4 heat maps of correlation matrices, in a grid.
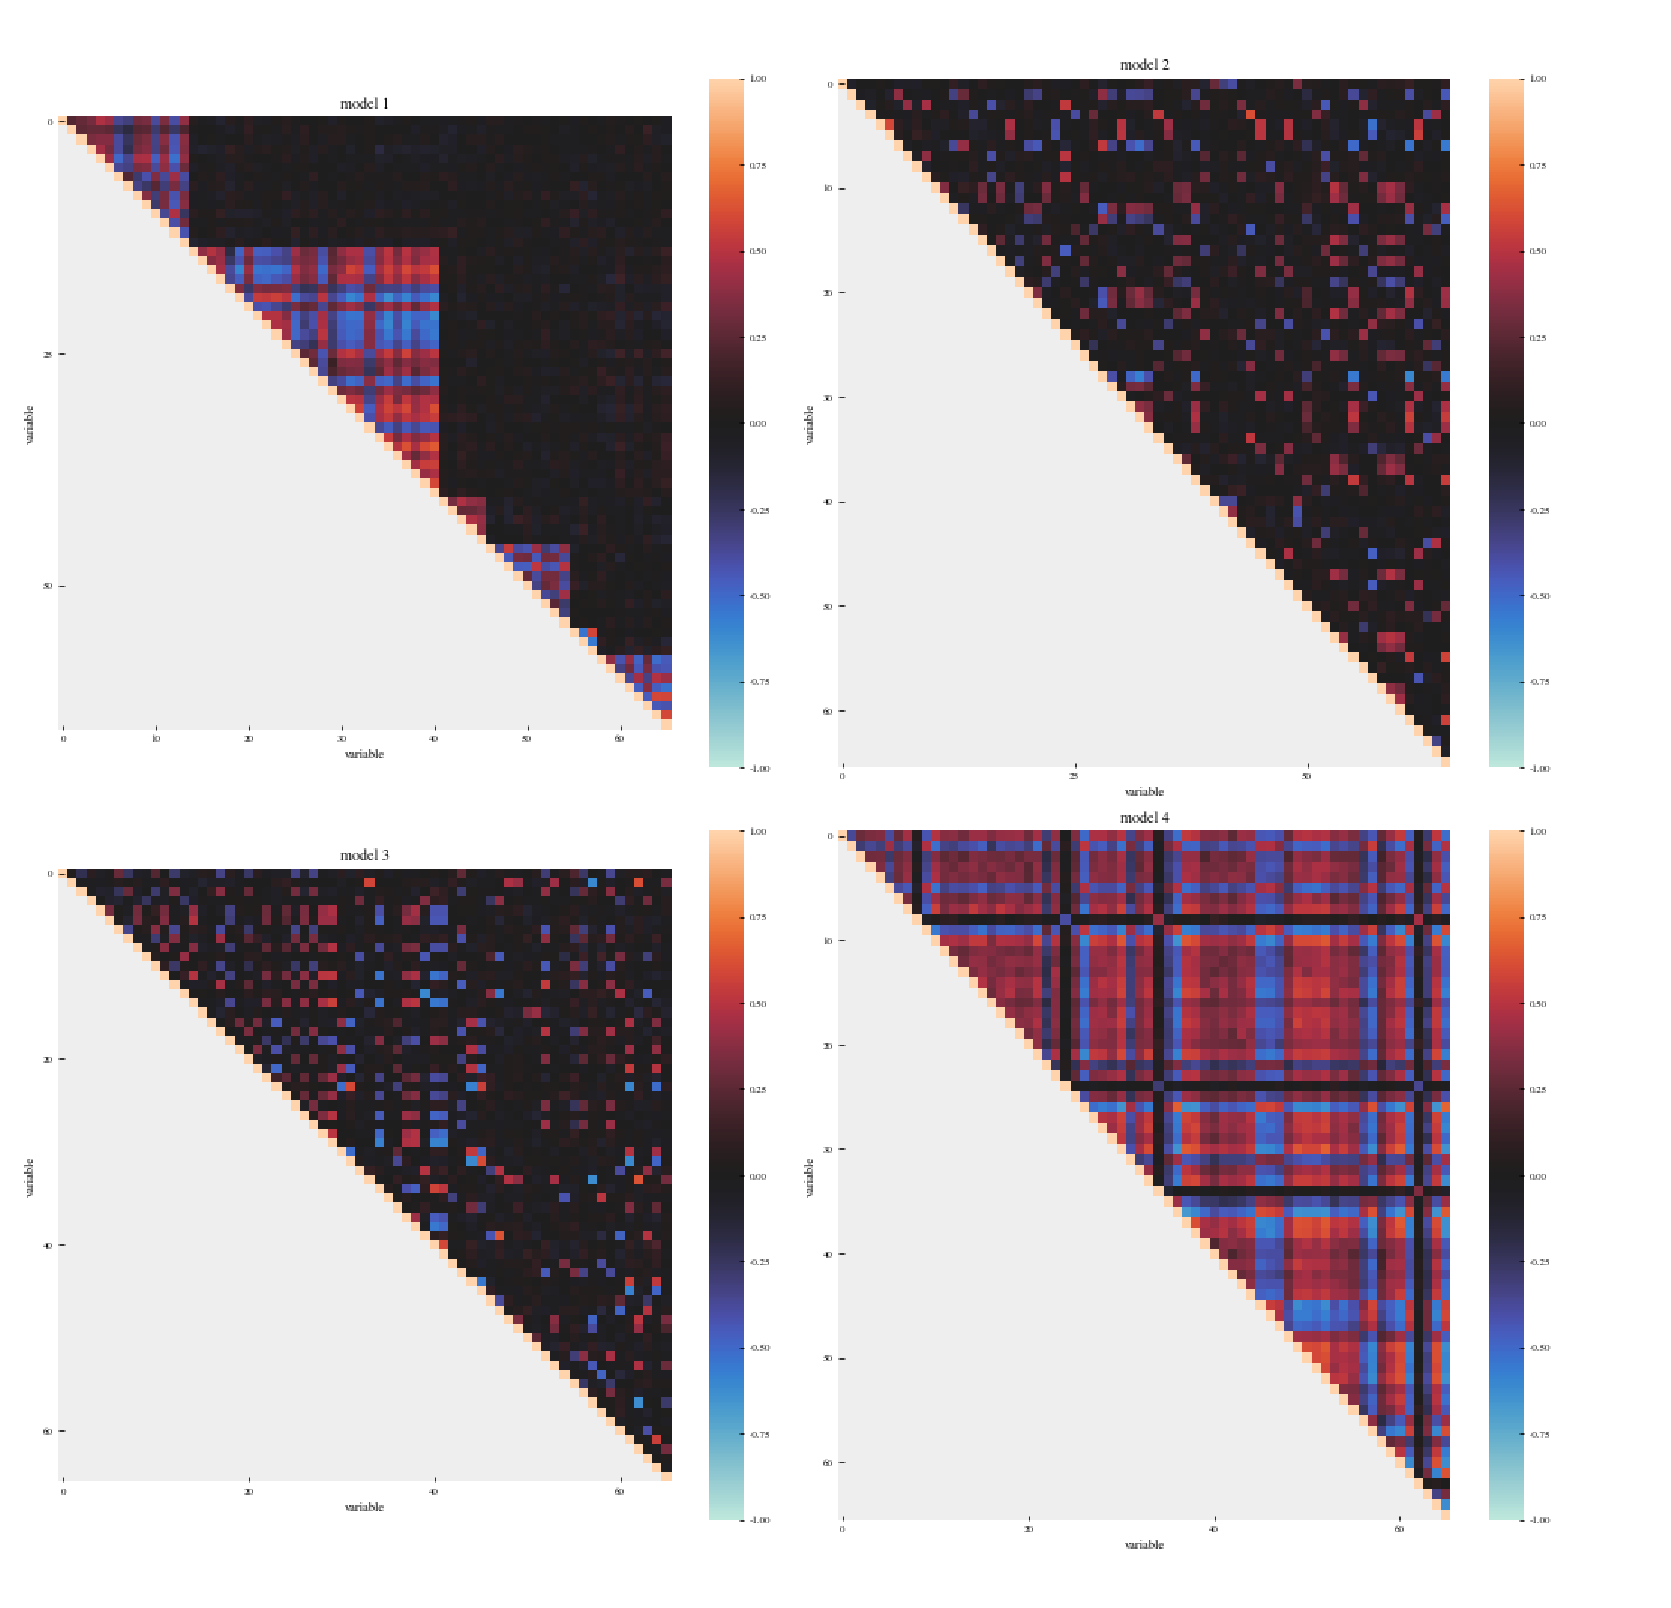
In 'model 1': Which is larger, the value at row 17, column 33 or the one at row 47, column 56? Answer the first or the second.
the second
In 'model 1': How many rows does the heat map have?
66
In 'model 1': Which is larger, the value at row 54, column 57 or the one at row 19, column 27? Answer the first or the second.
the first
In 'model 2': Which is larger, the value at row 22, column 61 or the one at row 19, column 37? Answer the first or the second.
the first
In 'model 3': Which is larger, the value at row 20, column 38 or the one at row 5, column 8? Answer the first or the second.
the second
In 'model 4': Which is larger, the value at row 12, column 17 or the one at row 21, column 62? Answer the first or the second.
the first
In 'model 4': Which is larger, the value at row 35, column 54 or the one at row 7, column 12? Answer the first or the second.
the second
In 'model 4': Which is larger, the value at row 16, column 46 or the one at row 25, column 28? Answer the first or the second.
the second
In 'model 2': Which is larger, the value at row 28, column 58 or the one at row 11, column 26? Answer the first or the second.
the second
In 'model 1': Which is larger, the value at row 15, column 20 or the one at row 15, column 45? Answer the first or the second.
the first
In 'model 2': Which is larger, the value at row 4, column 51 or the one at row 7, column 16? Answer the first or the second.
the first
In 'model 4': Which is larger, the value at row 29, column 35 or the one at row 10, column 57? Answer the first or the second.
the first
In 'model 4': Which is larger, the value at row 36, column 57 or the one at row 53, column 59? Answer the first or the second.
the first
